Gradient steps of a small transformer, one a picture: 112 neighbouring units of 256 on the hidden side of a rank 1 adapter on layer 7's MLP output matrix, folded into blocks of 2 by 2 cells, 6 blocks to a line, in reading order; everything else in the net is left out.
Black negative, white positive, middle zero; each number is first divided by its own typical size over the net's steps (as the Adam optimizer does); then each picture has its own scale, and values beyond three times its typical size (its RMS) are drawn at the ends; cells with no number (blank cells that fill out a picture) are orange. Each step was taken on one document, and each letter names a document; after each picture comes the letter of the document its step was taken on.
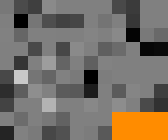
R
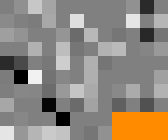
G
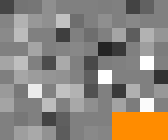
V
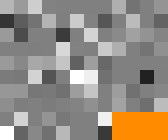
R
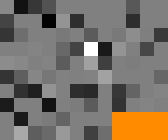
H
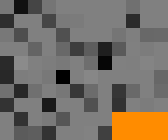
H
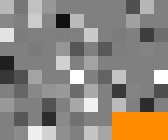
G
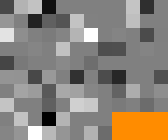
G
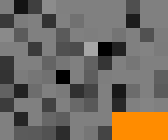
H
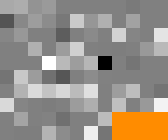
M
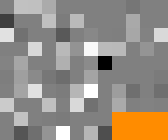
H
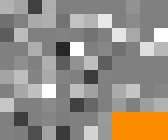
M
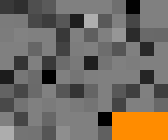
R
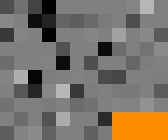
G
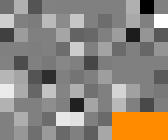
G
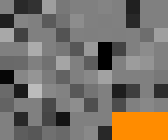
H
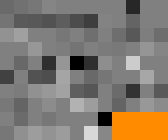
M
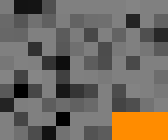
V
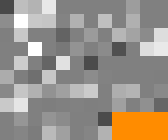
R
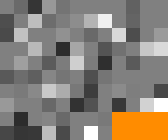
M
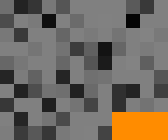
H
